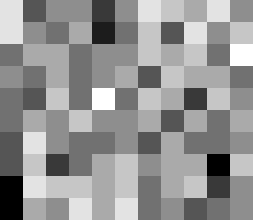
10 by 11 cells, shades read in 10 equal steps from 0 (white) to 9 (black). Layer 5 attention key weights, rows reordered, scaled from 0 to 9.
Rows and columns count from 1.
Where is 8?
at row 2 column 5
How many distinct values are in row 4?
5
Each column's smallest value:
1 1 2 1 0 1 1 2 1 1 0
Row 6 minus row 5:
0 -3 2 -3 4 -1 1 3 -4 3 -1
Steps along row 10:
down up down up down up down up down down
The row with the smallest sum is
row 3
